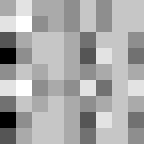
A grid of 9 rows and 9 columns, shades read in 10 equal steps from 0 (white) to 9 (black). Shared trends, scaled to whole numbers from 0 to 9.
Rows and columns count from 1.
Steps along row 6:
down up down up down up down down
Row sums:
24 22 29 34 26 21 27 34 29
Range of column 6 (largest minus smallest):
5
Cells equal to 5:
6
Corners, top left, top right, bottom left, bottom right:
3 2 6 4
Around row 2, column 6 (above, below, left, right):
2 5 4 4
